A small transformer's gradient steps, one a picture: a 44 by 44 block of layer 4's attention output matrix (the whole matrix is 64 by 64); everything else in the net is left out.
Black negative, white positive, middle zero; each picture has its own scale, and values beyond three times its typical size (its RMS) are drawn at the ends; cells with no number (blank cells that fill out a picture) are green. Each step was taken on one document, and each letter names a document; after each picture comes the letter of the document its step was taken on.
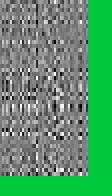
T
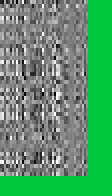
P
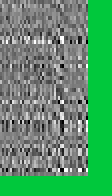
T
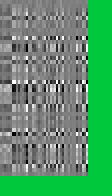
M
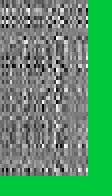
T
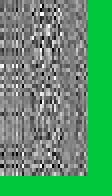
P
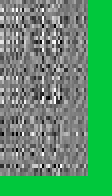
P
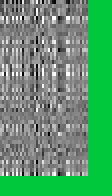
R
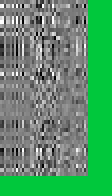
P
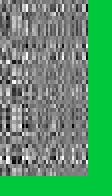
M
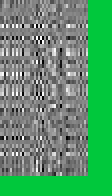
R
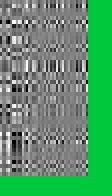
M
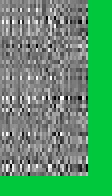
T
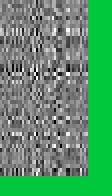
R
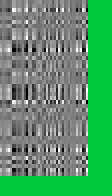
M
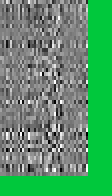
T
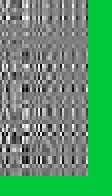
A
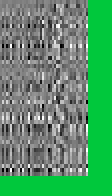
T
